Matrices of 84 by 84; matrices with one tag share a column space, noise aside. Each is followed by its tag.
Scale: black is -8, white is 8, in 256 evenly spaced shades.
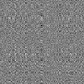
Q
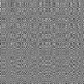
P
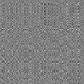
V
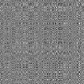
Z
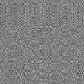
V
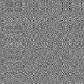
P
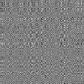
P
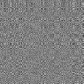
P
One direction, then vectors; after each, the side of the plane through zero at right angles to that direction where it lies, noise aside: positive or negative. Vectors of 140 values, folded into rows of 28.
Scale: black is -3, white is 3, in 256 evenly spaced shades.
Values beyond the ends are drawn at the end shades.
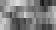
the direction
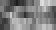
negative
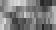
positive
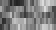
negative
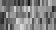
negative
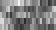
positive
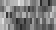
positive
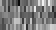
negative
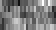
negative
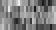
positive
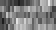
negative
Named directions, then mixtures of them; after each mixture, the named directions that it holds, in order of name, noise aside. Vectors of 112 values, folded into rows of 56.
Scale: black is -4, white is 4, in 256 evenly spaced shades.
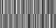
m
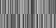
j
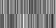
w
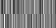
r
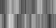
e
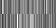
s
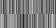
w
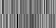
s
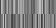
j, r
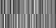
r, s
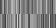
e, m, s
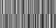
m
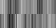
e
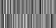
r, w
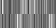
e, s, w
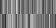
e, m, s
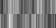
e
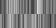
e, j, s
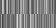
j, s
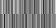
r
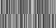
j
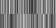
j, w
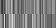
e, r
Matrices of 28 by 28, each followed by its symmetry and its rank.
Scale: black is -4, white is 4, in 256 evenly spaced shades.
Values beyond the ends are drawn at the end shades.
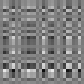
neither, rank one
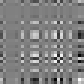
symmetric, rank one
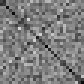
symmetric, full rank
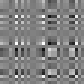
symmetric, rank one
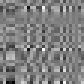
neither, rank two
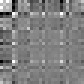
symmetric, rank two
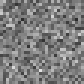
neither, full rank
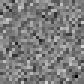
symmetric, full rank
